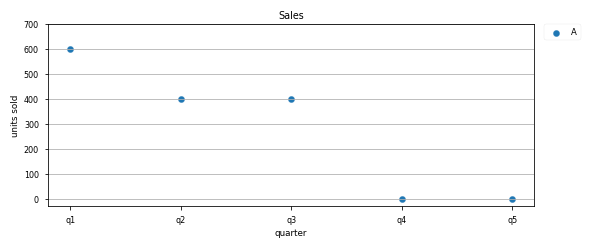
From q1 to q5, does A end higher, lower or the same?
lower
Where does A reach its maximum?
q1
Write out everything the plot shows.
Title: Sales
x-axis: quarter, ticks q1 q2 q3 q4 q5
y-axis: units sold, ticks 0 100 200 300 400 500 600 700
Legend: A
Values:
A: 600 400 400 0 0
